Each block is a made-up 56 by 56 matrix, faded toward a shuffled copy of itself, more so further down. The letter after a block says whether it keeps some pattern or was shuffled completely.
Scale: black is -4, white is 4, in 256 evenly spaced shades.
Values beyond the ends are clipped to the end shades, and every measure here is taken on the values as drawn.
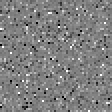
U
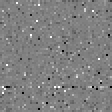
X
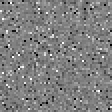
X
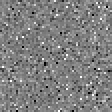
U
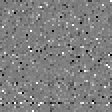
X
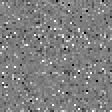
X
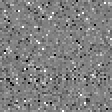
X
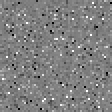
U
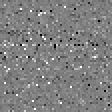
X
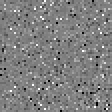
U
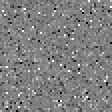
U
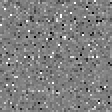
X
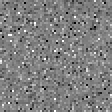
U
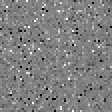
U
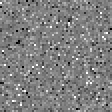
U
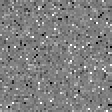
U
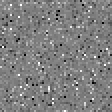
U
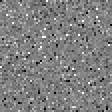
U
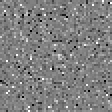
X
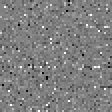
X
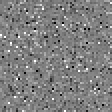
U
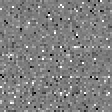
X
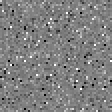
U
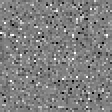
U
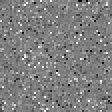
U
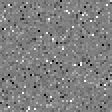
U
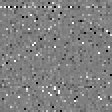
X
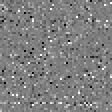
X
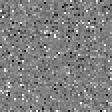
X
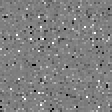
X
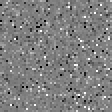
U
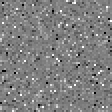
U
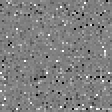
X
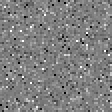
U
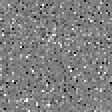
X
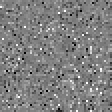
X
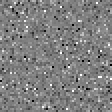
X
